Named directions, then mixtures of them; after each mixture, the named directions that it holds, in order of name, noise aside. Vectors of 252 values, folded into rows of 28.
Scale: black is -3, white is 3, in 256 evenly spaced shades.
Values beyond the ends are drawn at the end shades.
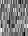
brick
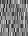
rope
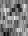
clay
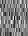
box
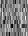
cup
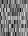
clay, cup, rope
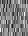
rope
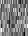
brick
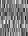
box, cup, rope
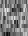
clay, cup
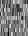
clay, rope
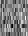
cup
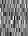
box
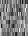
brick, clay, rope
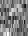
box, clay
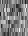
brick, clay, rope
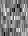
box, clay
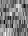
box, clay, cup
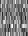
cup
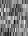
box, clay, rope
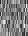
brick, cup, rope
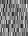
rope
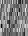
brick, clay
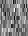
box, clay, cup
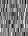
brick, rope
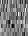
brick, rope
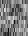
box, clay, rope
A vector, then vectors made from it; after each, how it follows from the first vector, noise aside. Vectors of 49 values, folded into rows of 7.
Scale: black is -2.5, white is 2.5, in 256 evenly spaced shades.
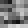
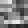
negated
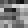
wrapped around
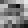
wrapped around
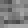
shrunk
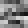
wrapped around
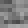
shrunk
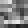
negated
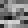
wrapped around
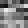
wrapped around
